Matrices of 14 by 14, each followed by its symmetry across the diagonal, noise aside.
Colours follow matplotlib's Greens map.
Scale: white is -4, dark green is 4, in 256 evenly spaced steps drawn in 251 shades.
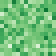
antisymmetric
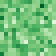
neither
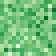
antisymmetric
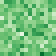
neither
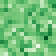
antisymmetric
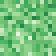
neither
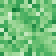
antisymmetric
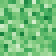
antisymmetric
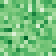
antisymmetric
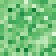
neither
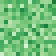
antisymmetric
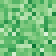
antisymmetric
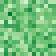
neither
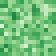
neither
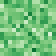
antisymmetric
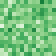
neither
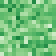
neither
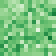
neither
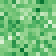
antisymmetric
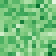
neither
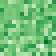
antisymmetric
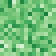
neither
